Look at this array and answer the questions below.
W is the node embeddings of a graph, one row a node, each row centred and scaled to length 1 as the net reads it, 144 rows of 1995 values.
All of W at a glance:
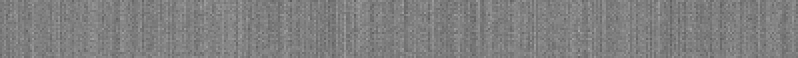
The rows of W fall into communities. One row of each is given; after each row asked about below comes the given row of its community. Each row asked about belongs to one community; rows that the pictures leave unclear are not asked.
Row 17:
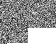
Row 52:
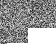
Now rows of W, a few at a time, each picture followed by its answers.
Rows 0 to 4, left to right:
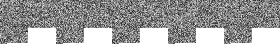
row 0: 17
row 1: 17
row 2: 17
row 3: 52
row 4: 17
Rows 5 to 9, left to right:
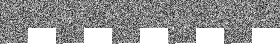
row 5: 17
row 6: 52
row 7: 17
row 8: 52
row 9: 52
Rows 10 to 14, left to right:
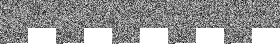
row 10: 52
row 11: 52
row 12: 17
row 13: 52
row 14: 52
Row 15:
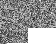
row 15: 52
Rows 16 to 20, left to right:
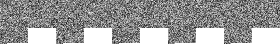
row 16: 52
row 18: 52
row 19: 17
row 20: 17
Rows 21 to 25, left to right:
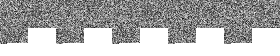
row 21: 52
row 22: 52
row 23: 52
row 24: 17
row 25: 52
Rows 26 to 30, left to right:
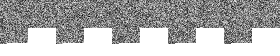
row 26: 17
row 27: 17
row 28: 17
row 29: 52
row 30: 52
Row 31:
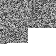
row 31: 52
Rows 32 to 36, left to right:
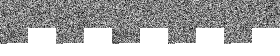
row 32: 52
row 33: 17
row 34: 52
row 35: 17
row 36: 17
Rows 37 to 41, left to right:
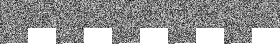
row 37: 17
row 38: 17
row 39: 52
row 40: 52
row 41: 17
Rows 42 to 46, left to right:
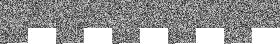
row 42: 52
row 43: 17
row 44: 52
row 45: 52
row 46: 17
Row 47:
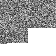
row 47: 52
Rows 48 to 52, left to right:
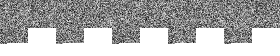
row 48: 52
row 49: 17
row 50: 52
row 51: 17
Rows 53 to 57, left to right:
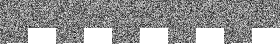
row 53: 52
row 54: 17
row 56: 17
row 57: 52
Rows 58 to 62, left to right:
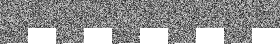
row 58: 52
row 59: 17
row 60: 52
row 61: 17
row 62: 52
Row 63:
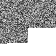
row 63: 17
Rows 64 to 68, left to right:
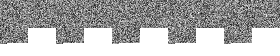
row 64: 52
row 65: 52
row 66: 17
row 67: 52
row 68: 17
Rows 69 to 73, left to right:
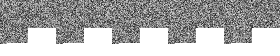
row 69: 17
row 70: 52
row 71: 17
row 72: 17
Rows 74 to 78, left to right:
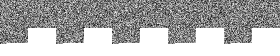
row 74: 17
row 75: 17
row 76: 17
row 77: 17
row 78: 17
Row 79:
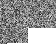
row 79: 52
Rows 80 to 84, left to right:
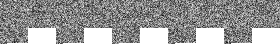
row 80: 52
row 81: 52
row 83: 52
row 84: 52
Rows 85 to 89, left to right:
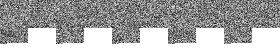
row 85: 52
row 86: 17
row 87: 17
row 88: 52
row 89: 17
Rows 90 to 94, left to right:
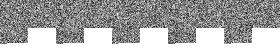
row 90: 17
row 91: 52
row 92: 17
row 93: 52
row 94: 17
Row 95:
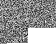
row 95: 17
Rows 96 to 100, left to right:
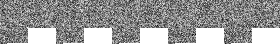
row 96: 52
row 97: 52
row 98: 52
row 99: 52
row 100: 52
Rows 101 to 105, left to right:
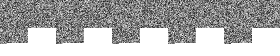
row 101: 17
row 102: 17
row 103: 52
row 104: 17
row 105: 52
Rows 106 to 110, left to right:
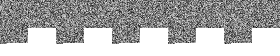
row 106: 17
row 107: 52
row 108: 17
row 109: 17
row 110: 52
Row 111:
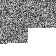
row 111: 17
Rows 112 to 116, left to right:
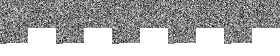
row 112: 52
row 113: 17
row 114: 52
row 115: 52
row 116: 52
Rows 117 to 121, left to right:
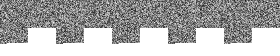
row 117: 17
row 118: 52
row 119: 17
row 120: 52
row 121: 17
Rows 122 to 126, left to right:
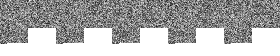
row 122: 52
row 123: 52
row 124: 52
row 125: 52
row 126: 52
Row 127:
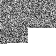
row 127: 52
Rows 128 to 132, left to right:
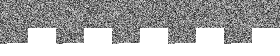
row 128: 17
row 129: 52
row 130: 17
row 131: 17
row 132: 52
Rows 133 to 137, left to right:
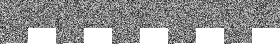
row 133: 17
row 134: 17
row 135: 17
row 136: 17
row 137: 52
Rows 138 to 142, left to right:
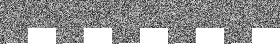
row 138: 17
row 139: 17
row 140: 52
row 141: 17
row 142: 52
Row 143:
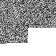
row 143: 17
